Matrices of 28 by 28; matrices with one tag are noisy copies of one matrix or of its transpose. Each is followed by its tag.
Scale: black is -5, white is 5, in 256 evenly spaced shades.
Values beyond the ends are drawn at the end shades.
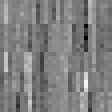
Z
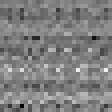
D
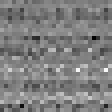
D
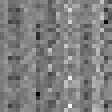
D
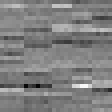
Z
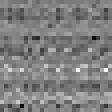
D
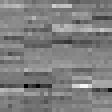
Z
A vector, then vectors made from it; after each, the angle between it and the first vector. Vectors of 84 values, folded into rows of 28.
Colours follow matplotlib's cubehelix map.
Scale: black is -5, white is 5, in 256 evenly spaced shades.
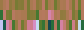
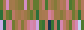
nearly parallel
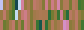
orthogonal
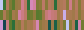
partly aligned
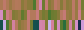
nearly opposite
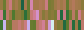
partly opposed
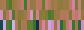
nearly opposite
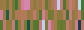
partly opposed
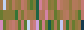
partly aligned
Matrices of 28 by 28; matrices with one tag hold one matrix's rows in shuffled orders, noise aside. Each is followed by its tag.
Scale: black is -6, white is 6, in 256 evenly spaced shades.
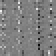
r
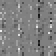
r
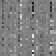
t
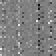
r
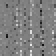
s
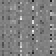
t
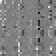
r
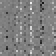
s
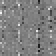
r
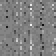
s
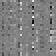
t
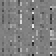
t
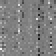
r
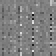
t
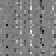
s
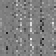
s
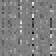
t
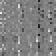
r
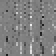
s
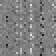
s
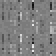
t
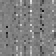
s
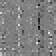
r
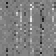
s
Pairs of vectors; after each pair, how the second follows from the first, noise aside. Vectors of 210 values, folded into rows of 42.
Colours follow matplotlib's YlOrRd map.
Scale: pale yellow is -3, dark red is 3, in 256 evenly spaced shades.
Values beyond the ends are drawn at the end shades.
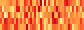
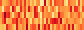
sign-scrambled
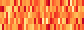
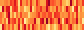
sign-scrambled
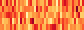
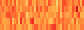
shrunk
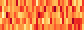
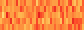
shrunk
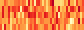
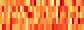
sign-scrambled
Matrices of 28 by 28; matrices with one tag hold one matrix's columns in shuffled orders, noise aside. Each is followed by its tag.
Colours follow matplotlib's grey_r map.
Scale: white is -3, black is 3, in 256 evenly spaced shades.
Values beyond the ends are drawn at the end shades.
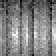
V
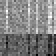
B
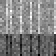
B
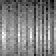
V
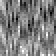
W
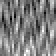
W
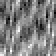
W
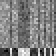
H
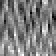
W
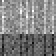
B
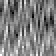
W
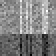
B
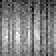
V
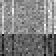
B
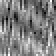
W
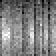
V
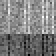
B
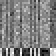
H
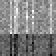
B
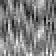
W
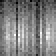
V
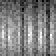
V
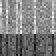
B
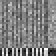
H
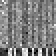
H
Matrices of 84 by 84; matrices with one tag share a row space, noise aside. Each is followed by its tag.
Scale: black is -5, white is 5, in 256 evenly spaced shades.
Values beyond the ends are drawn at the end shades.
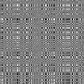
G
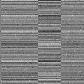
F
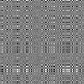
G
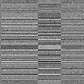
F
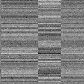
F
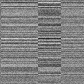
F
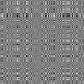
G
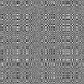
G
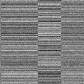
F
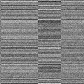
F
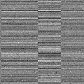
F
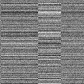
F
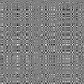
G
